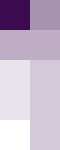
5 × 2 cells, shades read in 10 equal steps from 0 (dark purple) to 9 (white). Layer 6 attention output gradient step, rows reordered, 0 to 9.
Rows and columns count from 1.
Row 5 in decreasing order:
9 7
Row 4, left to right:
8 7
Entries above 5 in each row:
0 2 2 2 2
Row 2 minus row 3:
-2 -1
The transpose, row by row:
0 6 8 8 9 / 5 6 7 7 7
